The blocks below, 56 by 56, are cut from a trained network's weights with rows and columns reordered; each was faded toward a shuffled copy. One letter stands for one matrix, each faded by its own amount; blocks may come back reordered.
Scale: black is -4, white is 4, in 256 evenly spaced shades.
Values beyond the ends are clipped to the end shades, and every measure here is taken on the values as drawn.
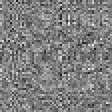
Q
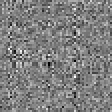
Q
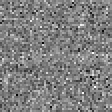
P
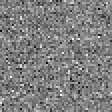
P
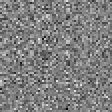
Q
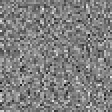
Q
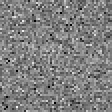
P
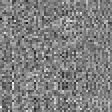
Q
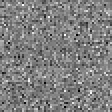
P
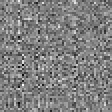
Q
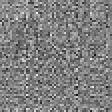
Q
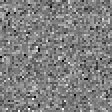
P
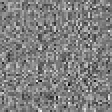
Q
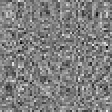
Q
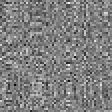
Q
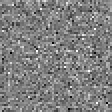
P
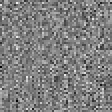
Q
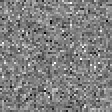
P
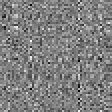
Q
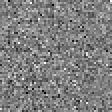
P
